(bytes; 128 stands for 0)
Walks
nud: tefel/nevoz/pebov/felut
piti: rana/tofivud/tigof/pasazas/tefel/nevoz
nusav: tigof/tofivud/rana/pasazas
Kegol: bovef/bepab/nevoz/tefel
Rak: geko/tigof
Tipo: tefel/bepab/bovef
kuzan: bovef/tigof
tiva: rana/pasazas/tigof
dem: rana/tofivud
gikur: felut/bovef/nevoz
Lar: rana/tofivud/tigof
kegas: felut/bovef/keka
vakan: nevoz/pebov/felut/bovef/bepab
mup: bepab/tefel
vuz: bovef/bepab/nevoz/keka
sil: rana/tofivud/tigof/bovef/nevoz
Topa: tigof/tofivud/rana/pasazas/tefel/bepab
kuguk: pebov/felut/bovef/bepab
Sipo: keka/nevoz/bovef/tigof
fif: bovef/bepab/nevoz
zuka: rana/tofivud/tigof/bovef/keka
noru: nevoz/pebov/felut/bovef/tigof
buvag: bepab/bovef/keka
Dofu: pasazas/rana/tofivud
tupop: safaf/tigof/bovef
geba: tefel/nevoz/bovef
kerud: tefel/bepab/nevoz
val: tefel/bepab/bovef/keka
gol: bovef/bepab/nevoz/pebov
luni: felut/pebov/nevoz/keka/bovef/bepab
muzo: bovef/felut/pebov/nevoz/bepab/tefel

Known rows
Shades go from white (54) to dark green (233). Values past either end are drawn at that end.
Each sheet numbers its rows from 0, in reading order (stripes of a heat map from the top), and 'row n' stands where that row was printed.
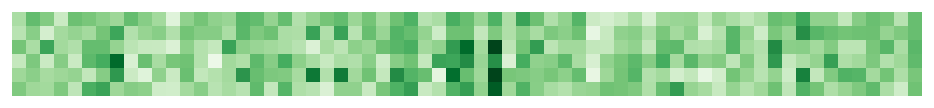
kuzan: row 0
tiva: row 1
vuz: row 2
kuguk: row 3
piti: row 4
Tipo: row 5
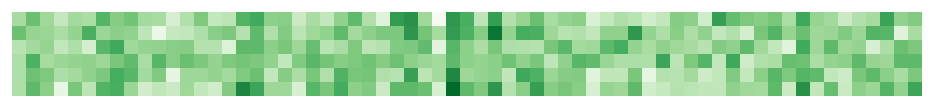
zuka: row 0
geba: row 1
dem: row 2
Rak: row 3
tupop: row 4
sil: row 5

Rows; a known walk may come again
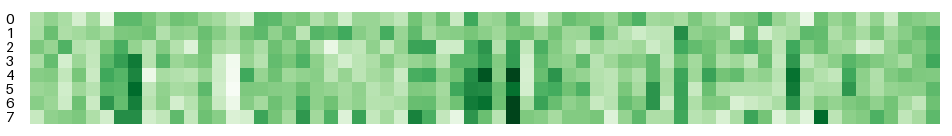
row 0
dem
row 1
Rak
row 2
buvag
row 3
kuguk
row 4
luni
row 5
vakan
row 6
muzo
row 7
Topa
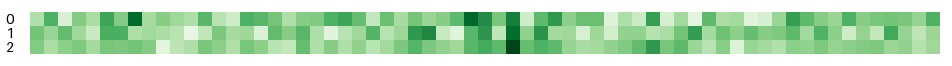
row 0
noru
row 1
val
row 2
kerud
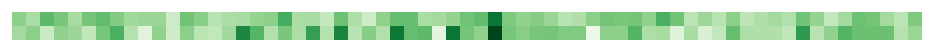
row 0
mup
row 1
piti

